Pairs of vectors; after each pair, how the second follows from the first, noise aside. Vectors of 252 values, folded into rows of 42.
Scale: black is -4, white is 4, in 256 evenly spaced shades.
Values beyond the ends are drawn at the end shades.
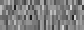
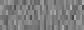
shrunk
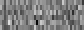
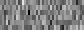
shuffled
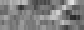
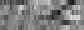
negated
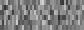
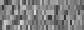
shuffled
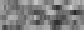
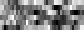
scaled up
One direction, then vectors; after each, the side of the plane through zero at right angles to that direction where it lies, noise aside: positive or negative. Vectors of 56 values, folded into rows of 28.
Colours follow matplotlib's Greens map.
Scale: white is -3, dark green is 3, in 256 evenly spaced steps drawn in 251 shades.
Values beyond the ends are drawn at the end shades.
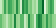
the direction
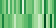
negative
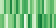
positive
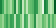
negative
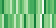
negative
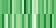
positive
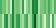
negative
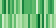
positive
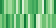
negative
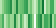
positive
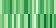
positive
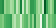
negative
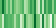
negative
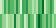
positive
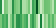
negative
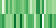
positive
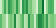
positive
